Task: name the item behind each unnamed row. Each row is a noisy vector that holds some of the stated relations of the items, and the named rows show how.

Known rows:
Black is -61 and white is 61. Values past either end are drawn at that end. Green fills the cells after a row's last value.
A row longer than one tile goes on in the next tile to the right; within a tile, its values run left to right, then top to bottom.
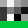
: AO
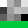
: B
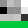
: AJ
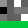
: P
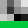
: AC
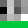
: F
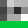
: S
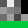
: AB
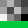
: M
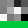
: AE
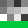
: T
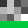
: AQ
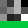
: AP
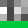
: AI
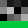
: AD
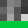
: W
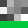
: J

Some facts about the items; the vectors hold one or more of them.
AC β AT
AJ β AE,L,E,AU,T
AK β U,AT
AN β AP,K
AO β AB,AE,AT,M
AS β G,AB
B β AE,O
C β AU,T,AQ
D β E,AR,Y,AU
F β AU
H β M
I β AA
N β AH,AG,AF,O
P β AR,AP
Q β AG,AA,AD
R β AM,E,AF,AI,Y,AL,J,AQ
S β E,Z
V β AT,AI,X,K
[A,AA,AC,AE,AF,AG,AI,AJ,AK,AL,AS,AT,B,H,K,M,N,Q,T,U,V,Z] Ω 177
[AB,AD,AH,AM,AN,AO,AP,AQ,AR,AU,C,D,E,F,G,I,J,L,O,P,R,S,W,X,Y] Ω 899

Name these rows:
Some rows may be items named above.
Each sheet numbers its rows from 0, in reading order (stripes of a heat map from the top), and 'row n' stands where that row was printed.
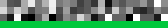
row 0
AF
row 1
N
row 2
W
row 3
AP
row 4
X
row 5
AN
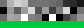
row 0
D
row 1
X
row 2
AD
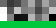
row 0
AT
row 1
A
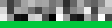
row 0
U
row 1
H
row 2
U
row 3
AL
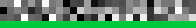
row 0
P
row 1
AN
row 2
AA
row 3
AG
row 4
Z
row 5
K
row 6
L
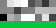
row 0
R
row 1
T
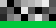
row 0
Q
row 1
AS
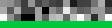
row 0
M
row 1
I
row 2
AU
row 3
AR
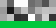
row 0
V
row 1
T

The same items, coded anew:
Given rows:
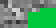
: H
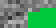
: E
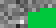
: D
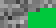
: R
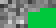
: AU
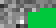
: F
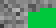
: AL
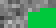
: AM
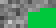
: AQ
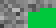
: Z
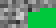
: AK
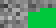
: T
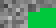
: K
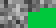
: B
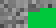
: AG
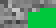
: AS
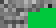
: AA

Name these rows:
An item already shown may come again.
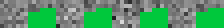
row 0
AG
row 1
AE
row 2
AN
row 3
AF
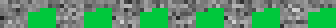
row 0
AD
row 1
T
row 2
AN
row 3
R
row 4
P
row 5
M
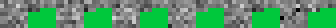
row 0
N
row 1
V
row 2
AJ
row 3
AE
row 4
N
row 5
I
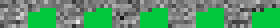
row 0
AT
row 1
D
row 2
S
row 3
U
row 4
Q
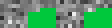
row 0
AP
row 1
AO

